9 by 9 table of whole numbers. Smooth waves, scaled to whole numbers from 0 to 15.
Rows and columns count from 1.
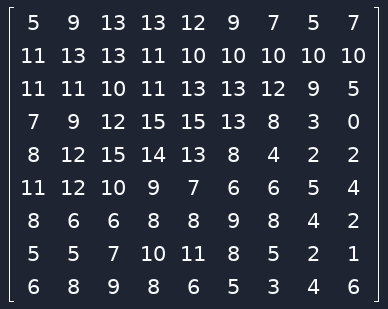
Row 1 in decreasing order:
13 13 12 9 9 7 7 5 5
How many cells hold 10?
8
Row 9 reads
6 8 9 8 6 5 3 4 6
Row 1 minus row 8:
0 4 6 3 1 1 2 3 6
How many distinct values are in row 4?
8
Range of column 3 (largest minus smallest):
9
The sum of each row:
80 98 95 82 78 70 59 54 55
